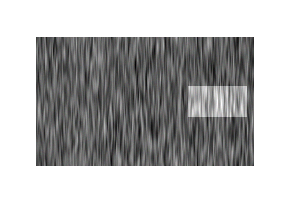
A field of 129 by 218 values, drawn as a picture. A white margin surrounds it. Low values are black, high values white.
Ninth with the highest average: middle right. Slope: none. Odd patch: higher, in the middle right. Grain: streaks running down.
